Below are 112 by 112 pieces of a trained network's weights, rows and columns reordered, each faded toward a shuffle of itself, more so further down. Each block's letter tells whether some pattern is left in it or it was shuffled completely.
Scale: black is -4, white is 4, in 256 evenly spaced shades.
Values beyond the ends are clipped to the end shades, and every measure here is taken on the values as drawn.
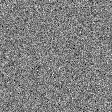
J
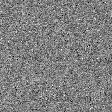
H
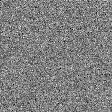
H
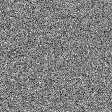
H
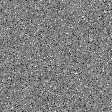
J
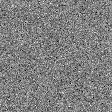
J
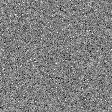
H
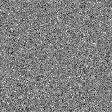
H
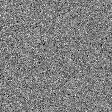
J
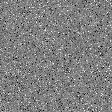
J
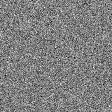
J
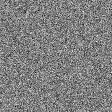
J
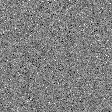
J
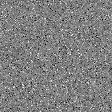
H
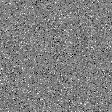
H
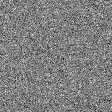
H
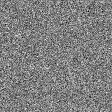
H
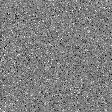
H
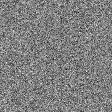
H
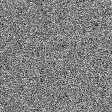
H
